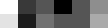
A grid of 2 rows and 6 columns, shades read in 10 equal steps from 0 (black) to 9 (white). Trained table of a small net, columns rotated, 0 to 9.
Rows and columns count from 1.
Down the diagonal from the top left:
9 1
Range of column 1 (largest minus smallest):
1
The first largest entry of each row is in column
1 1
